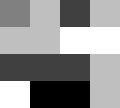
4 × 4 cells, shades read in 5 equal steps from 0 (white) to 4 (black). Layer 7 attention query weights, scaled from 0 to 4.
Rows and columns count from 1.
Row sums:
7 2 10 9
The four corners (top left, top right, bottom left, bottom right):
2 1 0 1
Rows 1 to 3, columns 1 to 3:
2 1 3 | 1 1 0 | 3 3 3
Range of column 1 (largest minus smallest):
3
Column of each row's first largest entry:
3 1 1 2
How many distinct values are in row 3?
2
